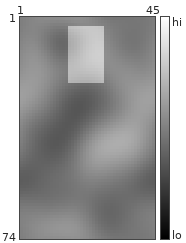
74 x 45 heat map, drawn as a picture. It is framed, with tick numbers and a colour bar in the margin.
Values change most from cell to cell in the top middle. An odd patch, higher than its surroundings, sits in the top middle. The ninth with the highest average is the top middle.
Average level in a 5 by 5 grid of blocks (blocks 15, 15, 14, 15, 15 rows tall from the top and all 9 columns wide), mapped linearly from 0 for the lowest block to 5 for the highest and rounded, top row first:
2 2 5 2 2 | 3 2 3 2 3 | 1 0 1 3 3 | 0 1 2 2 1 | 2 2 2 1 1
